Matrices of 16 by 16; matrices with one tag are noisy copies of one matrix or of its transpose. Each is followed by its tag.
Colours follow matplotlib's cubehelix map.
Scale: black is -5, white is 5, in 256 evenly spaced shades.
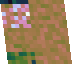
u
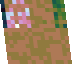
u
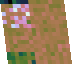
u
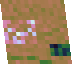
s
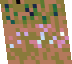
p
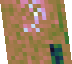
s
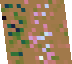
p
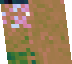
u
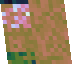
u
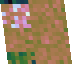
u
